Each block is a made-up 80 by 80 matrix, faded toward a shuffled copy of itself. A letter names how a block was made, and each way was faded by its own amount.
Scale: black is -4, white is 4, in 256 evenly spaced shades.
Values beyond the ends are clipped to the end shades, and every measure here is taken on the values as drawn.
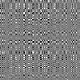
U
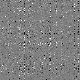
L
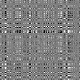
U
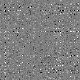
L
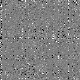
L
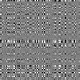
U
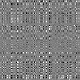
U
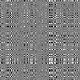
U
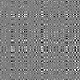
U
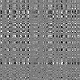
U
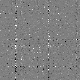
L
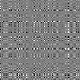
U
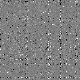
L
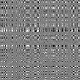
U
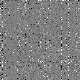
L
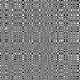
U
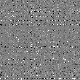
L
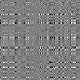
U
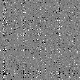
L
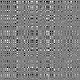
U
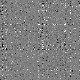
L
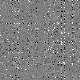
L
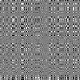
U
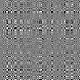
U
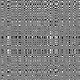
U
